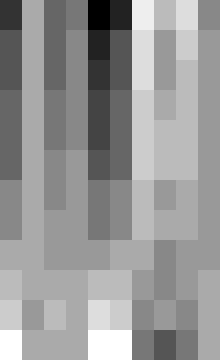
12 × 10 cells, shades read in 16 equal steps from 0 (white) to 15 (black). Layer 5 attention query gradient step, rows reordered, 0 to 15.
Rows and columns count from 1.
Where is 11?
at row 4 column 5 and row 5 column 5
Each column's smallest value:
0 5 4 5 0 0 1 4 2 5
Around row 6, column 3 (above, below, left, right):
8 7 5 6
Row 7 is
7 5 7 6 8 7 4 6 5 6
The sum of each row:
76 71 71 67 66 63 61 59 57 51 48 46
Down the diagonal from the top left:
12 5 9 7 11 9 4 5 6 5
